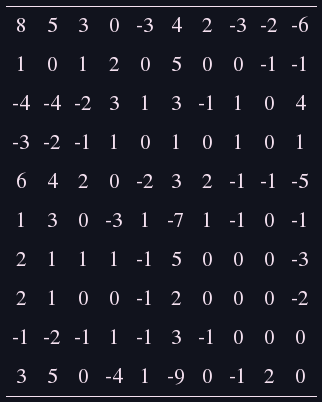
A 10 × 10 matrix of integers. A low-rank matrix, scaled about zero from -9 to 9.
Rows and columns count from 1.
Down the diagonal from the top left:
8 0 -2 1 -2 -7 0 0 0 0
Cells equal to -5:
1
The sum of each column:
15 11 3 1 -5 10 3 -4 -2 -13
